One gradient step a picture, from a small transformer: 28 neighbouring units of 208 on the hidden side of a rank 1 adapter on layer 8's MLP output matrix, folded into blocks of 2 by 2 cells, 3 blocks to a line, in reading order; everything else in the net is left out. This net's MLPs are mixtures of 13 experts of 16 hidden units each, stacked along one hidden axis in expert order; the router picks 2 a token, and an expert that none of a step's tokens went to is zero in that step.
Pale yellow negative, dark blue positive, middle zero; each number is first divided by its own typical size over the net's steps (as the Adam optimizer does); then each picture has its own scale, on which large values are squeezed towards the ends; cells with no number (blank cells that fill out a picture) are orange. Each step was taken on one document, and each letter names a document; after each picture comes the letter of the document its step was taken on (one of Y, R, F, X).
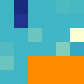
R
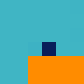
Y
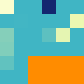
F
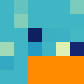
R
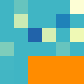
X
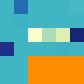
R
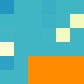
F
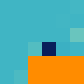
Y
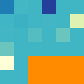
F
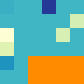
F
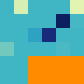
X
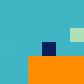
Y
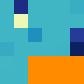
R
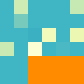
R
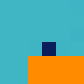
Y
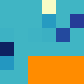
F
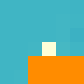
Y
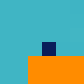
Y
